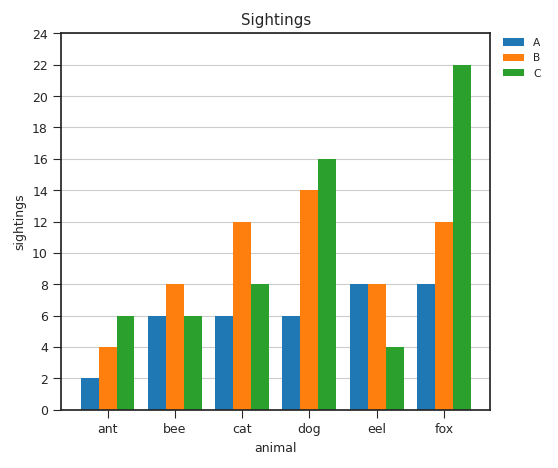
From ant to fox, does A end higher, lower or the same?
higher
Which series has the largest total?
C
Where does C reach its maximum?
fox
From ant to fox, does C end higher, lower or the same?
higher
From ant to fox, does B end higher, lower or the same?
higher
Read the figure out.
Title: Sightings
x-axis: animal, ticks ant bee cat dog eel fox
y-axis: sightings, ticks 0 2 4 6 8 10 12 14 16 18 20 22 24
Legend: A, B, C
Values:
A: 2 6 6 6 8 8
B: 4 8 12 14 8 12
C: 6 6 8 16 4 22
